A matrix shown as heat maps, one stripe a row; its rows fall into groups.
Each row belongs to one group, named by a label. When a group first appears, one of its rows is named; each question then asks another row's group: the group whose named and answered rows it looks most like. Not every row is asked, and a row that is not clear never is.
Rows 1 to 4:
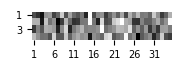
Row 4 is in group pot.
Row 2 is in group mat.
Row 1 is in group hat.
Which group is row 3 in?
mat
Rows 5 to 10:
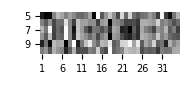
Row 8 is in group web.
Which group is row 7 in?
web
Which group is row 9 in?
mat
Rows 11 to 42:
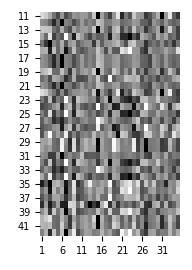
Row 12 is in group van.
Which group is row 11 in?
pot
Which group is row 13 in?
pot
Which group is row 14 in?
web
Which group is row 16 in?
mat
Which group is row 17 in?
van
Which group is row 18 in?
van
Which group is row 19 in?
pot
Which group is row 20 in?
mat
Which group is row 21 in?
van
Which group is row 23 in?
web
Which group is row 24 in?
hat
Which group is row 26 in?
van
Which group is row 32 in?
web
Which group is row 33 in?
van
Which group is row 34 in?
web
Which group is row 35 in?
mat
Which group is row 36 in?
mat
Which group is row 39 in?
mat
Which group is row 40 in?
pot
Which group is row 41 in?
pot
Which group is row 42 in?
mat
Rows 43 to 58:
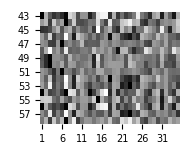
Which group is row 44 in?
mat
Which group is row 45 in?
hat
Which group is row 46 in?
web
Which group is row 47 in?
van
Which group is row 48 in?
hat
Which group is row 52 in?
web
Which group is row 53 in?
web
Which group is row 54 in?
van
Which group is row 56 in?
van
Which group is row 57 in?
web
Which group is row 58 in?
mat
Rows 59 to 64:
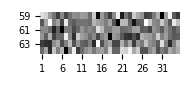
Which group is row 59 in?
pot
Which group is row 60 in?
hat
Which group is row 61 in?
van
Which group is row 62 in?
web
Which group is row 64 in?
mat
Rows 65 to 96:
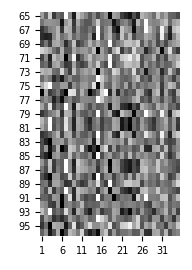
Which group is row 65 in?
web
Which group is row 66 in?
hat
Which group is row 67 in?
hat
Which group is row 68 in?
hat
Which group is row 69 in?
mat
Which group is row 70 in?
pot
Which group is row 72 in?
mat
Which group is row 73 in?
pot
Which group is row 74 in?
van
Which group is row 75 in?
pot
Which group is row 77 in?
van
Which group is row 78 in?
web
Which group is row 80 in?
web
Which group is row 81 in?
web
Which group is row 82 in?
hat
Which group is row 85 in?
hat
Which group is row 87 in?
web
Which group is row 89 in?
mat
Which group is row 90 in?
web
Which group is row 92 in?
van
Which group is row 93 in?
web
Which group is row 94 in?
van
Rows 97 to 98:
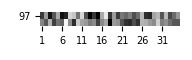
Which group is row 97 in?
van
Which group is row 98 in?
web
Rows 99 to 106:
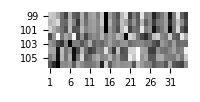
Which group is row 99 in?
pot
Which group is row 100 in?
pot
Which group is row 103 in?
van
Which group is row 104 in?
mat
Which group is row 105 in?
mat
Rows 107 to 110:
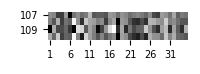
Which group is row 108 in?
web
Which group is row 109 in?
van
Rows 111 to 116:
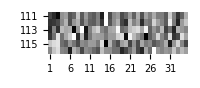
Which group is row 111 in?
hat
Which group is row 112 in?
hat
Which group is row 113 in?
mat
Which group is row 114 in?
hat
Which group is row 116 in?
hat
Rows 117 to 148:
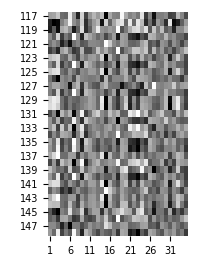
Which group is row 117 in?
pot
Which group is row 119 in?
mat
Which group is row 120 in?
web
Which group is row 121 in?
van
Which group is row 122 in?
mat
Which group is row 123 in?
pot
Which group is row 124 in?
web
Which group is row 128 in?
web
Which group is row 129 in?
pot
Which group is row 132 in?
web
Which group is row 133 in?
mat
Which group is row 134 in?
mat
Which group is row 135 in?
web
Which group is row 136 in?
web
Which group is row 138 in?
mat
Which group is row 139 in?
pot
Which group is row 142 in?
van
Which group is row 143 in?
pot
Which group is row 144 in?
pot
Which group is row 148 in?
web
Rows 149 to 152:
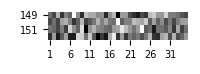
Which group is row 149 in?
web
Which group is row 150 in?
mat
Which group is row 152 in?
van
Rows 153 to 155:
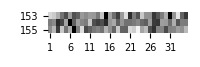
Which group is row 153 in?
pot
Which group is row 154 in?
van
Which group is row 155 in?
mat
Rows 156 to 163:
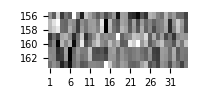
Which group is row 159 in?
mat
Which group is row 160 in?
mat
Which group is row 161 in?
van
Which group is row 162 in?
van
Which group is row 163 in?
van
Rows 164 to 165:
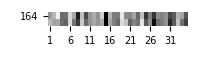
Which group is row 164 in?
pot
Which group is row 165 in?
pot
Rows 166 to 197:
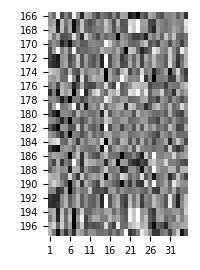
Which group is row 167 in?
mat
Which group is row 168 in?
mat
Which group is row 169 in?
web
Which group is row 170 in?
van
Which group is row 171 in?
hat
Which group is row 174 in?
pot
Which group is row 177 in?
mat
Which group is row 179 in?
hat
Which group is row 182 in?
hat
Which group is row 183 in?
van
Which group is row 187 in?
web
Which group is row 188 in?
hat
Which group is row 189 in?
pot
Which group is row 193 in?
hat
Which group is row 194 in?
mat
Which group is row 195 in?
mat
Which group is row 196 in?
mat
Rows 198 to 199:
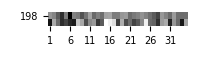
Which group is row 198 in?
van
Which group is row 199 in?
van
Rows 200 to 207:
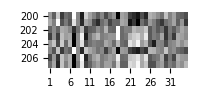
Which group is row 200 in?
web
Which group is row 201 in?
web
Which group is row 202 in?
mat
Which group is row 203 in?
mat
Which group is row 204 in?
mat
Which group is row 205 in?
web
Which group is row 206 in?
mat
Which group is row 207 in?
mat
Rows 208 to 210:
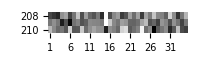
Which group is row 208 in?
hat
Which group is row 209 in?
van
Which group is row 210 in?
pot
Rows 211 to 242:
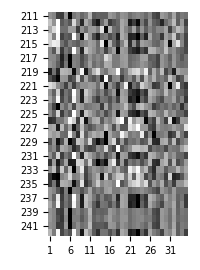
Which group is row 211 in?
van
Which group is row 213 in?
pot
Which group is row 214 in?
web
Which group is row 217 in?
van
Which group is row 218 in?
van
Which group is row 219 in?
mat
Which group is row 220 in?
hat
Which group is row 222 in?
web
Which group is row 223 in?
web
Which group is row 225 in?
web
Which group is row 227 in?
mat
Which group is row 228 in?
pot
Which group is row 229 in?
van
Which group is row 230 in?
mat
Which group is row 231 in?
web
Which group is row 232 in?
van
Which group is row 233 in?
mat
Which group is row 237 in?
web
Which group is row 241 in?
van
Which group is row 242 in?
web
